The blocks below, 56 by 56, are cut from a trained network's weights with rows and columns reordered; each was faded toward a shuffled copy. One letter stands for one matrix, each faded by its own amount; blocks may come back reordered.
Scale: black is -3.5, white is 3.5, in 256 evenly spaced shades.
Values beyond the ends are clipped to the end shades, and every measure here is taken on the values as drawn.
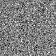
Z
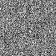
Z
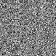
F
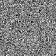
F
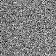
Z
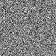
F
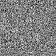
Z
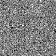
Z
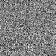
F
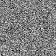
F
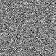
F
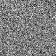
F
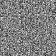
Z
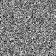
F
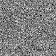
F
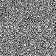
F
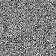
Z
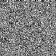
F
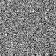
Z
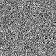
F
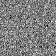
Z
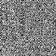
Z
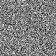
F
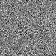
F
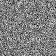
F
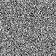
F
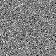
F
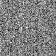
Z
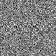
F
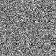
F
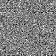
F
